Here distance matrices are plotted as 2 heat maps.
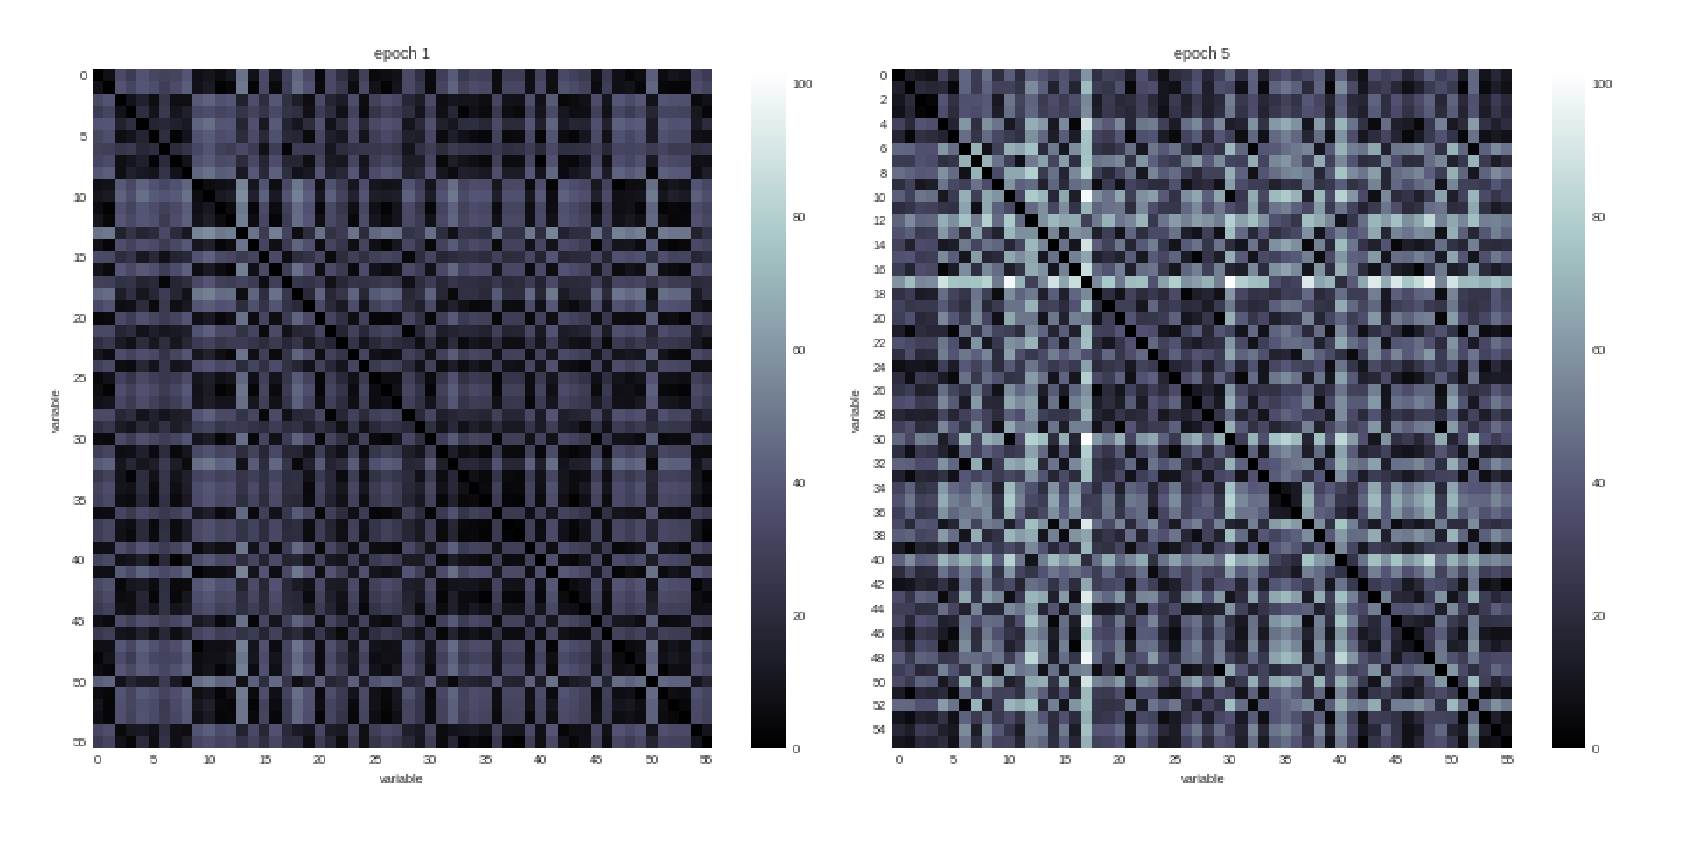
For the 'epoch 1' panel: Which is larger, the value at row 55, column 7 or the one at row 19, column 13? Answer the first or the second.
the second
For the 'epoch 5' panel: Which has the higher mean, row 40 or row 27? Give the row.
40
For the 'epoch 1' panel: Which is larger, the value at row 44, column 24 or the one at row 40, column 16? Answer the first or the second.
the second
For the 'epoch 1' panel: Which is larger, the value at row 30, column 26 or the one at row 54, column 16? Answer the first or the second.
the second
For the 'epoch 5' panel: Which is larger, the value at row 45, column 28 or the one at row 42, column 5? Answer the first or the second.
the first
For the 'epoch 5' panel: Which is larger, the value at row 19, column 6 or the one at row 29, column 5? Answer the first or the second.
the second
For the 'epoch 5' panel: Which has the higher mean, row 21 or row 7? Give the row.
7
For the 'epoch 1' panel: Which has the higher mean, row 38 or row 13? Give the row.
13
